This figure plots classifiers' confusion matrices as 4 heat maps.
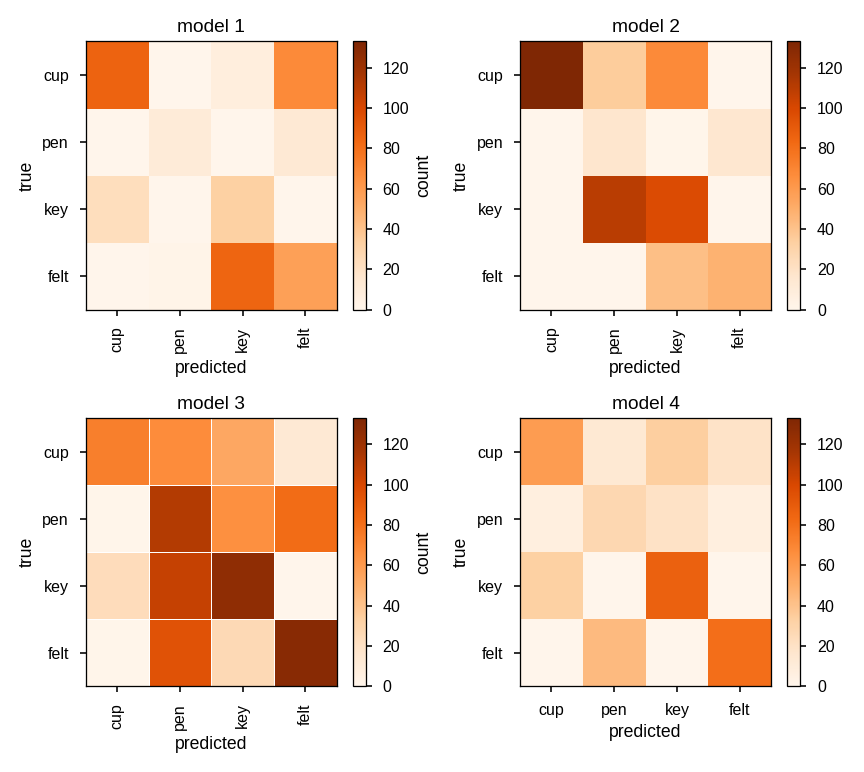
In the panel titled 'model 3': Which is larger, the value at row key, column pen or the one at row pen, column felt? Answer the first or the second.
the first
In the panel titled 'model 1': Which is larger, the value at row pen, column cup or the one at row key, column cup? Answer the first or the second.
the second
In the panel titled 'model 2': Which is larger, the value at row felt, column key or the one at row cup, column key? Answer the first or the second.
the second
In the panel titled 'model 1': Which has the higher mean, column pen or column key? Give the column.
key
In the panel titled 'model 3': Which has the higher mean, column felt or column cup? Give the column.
felt
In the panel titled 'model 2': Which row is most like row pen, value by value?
felt
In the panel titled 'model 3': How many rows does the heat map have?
4
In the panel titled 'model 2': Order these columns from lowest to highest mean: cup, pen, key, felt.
felt, cup, pen, key
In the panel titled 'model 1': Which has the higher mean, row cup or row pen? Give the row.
cup
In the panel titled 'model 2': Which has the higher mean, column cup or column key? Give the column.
key
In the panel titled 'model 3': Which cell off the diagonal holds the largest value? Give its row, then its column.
key, pen
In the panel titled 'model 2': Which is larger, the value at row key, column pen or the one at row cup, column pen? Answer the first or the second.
the first
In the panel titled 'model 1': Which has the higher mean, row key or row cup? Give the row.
cup
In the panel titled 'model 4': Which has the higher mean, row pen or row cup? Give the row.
cup
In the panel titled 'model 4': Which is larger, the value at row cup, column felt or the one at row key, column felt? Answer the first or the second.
the first
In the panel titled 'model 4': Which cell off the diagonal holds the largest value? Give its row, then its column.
felt, pen
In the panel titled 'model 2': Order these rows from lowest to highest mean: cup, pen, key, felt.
pen, felt, key, cup
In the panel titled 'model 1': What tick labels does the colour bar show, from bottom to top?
0, 20, 40, 60, 80, 100, 120
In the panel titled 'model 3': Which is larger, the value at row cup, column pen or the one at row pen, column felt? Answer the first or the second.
the second
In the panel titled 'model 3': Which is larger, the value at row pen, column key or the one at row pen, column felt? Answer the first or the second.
the second
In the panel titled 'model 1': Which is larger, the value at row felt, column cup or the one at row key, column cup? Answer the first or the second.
the second
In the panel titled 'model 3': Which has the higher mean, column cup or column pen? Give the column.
pen
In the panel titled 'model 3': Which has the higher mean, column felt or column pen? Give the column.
pen
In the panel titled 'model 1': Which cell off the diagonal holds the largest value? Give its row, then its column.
felt, key
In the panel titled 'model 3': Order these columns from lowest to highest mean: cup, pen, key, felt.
cup, felt, key, pen
